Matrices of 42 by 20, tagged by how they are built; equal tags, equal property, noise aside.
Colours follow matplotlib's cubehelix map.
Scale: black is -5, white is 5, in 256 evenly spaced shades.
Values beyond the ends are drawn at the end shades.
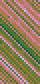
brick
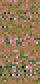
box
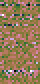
box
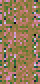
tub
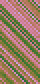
brick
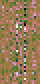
tub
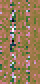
tub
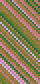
brick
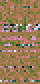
box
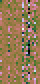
tub
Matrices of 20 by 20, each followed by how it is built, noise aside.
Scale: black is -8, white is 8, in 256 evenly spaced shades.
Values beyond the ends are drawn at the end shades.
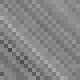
Toeplitz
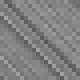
Toeplitz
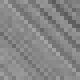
Toeplitz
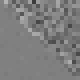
upper triangular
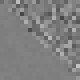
upper triangular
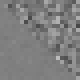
upper triangular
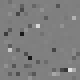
sparse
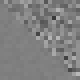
upper triangular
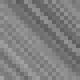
Toeplitz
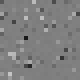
sparse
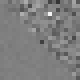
upper triangular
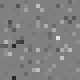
sparse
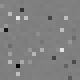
sparse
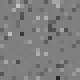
sparse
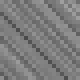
Toeplitz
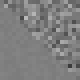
upper triangular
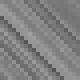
Toeplitz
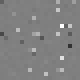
sparse
